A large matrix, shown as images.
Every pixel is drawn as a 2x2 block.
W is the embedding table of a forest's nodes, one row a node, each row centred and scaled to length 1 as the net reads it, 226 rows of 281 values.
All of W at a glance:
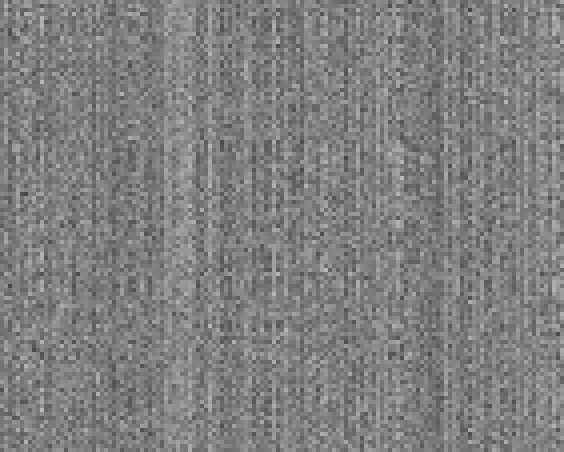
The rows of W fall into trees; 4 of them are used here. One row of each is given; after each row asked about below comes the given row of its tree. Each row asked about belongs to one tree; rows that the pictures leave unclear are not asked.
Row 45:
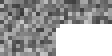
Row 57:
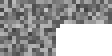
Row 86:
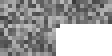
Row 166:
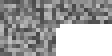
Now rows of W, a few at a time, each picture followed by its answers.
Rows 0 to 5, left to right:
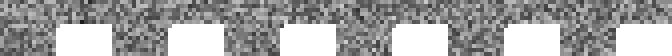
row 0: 86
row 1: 57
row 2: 86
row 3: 45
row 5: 57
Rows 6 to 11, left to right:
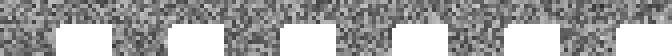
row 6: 86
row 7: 86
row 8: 57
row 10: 57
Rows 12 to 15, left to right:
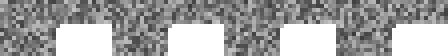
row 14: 57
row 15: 57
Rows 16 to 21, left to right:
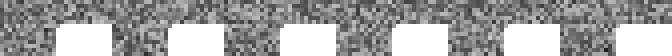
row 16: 57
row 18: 86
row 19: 45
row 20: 45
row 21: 86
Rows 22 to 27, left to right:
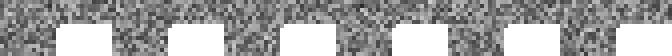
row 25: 45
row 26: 86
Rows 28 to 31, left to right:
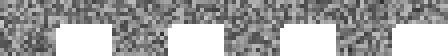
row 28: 86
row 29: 45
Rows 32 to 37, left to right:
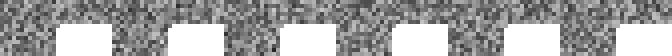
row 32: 57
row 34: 166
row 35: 45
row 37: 57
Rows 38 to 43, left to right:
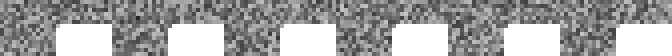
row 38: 45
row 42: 45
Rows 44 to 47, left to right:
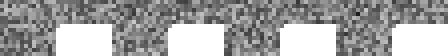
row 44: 86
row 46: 166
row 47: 166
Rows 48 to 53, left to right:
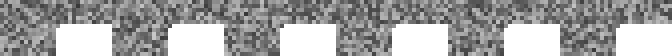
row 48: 45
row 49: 57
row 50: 86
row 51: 166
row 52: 45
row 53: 57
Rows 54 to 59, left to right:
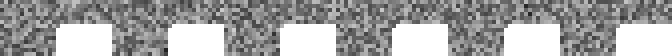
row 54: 57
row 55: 45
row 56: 45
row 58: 57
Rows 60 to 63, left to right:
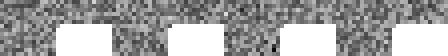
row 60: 45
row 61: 86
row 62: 166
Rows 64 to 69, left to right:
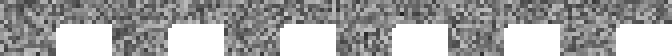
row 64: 45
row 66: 45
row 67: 86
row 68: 86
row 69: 45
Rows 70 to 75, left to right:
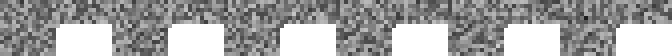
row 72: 57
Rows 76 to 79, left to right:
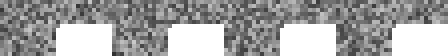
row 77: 166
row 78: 57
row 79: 57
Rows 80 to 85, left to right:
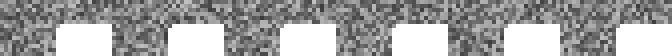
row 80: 57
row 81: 57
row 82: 57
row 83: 45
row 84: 57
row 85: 57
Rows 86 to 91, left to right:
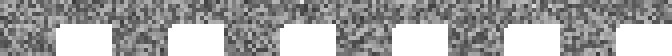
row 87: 57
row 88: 86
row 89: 57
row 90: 57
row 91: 45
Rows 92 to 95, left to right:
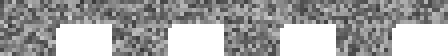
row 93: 57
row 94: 86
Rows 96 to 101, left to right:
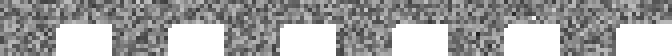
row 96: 57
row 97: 57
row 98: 166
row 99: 166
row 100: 86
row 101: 57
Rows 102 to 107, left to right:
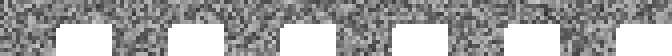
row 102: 57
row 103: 57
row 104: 57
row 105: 166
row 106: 45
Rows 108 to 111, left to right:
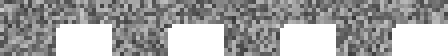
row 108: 166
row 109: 86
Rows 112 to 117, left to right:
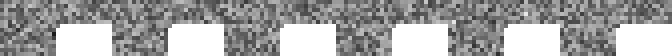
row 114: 86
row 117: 86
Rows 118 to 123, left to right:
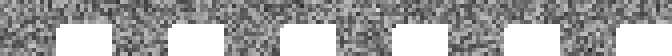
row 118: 57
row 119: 45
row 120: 45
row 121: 86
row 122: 45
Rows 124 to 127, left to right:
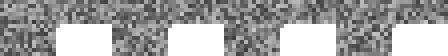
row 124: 86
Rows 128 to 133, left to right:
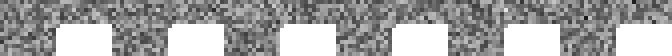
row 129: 57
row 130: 86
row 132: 166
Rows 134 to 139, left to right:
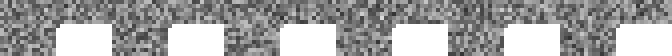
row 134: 57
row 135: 57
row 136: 45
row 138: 166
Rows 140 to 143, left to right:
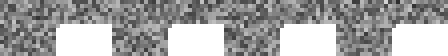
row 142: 57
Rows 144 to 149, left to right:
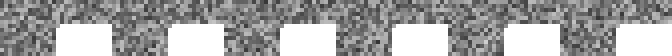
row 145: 57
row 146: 57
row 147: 166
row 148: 45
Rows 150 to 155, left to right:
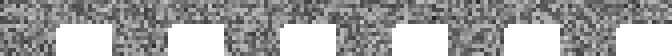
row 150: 86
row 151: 166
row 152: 86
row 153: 45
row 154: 57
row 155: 45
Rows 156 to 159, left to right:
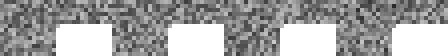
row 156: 166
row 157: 45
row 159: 45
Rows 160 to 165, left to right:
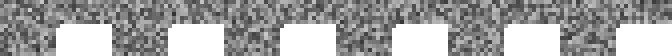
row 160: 166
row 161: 57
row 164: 166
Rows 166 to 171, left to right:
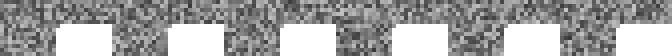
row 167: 45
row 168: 166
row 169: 86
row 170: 57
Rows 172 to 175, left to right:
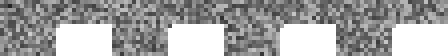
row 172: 45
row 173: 86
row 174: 45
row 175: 57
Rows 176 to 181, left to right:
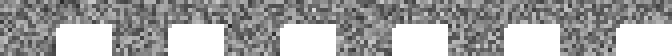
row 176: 45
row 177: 166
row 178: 45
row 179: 45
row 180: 57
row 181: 57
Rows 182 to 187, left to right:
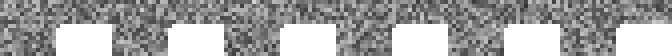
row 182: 86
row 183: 166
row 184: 86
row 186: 45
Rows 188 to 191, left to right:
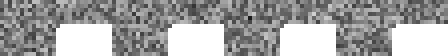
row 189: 86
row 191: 86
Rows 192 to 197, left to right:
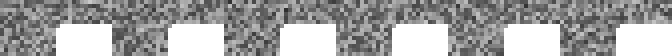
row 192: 45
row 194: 57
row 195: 57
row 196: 45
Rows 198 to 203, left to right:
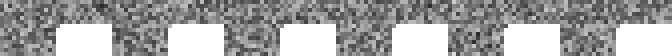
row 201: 57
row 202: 86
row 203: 57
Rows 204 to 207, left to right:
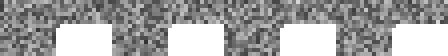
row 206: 57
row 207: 166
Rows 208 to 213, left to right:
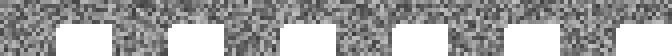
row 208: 45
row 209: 45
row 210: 57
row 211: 166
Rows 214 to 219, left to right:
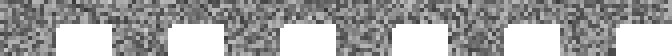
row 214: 166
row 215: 86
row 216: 57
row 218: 57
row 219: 45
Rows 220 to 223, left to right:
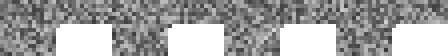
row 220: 166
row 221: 86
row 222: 45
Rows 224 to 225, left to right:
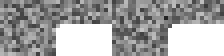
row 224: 45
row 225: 57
